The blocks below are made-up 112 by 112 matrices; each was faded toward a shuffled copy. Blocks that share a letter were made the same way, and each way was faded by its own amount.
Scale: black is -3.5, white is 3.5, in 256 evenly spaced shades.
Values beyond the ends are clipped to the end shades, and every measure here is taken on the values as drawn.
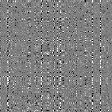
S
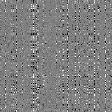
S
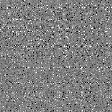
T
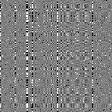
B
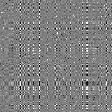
B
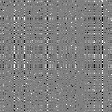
B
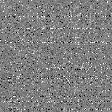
T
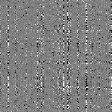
S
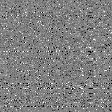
T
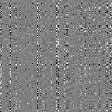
S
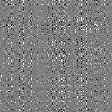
S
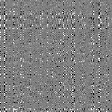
S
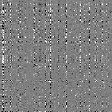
S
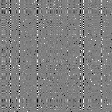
B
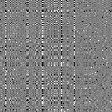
B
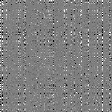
S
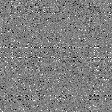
T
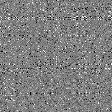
T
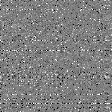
T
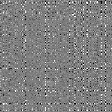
S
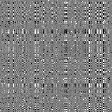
B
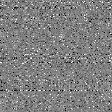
T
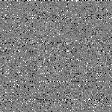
T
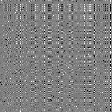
B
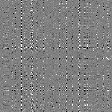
S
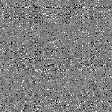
T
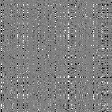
S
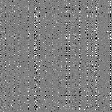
S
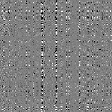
S
